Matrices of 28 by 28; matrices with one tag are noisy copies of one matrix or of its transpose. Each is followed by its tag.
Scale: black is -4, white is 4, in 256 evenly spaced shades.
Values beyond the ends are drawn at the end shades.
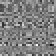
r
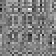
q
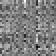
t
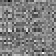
q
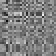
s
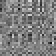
q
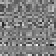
r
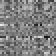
t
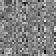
r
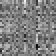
t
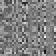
r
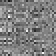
q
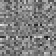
t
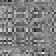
q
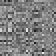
q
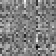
t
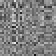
s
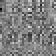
q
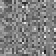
r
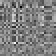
s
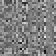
r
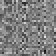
r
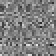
r
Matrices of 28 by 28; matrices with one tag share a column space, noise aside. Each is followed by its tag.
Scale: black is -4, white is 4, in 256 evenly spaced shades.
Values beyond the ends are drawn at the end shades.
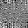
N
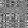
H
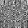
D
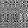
H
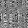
H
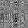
H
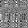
H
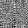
N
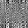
N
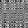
N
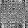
N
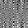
N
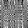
D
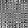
N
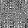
N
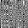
D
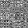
H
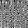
D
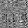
H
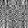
D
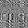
H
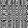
D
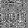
H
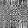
D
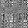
H
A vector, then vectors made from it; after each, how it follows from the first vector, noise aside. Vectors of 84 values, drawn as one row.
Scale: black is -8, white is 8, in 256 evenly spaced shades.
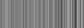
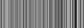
scaled up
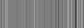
partly zeroed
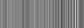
sign-scrambled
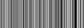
scaled up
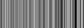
scaled up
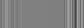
partly zeroed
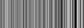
scaled up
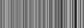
scaled up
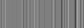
partly zeroed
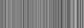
sign-scrambled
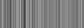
wrapped around
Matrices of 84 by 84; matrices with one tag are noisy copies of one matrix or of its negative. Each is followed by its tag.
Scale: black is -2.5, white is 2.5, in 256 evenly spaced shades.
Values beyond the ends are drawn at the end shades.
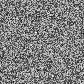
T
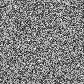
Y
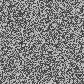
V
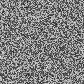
T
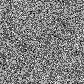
Y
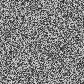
T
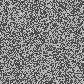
V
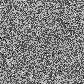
Y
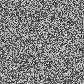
T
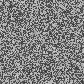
V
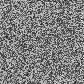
Y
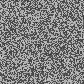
T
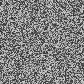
V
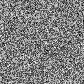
T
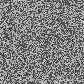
Y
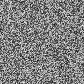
V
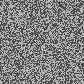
V
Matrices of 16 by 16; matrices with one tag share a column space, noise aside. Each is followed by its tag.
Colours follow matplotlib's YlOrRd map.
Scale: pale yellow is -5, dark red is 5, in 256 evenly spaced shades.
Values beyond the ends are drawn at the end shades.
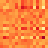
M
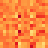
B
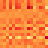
M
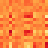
B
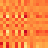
B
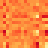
B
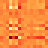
M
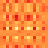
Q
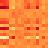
M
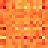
M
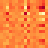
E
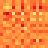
E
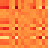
M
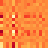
B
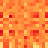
B
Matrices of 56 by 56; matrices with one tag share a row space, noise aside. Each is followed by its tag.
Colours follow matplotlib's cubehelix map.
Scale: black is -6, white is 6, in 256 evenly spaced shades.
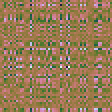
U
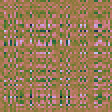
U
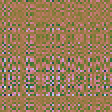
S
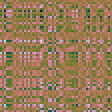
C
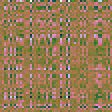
U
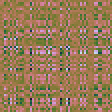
U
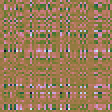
U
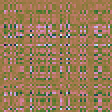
U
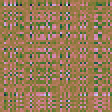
U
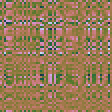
C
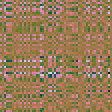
C
